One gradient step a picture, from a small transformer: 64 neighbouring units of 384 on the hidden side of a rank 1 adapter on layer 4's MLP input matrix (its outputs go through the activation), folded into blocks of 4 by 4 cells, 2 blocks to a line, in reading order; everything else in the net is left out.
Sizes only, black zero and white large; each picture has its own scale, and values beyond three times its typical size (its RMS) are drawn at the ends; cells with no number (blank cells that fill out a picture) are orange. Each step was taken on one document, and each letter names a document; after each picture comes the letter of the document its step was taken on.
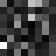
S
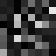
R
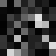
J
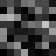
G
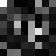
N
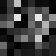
R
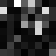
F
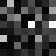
R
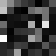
N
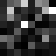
G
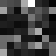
F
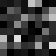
J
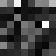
S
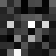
S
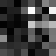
R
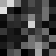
S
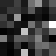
R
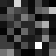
J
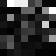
G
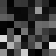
J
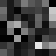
J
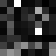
F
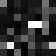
N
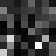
F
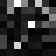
G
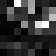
G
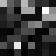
G
